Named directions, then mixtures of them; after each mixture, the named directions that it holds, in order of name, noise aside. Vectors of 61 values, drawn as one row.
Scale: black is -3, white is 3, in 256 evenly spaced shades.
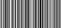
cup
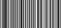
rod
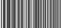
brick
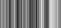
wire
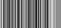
brick, cup, wire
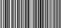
cup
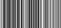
brick, rod, wire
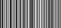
brick, cup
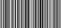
cup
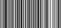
cup, rod, wire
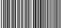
brick, cup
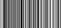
brick, rod, wire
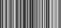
brick, wire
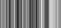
wire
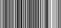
cup, rod, wire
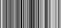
rod, wire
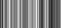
brick, wire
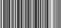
brick, cup, wire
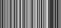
cup, wire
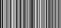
brick, cup
